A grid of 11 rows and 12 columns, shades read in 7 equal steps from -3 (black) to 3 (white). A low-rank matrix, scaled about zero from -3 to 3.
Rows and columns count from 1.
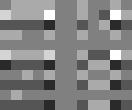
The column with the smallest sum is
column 12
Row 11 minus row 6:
-3 -2 -2 -2 -4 0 0 -2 2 2 -5 -2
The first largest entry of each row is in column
2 5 10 1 1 11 9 3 9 2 9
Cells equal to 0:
58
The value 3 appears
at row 2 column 5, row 2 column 11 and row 6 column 11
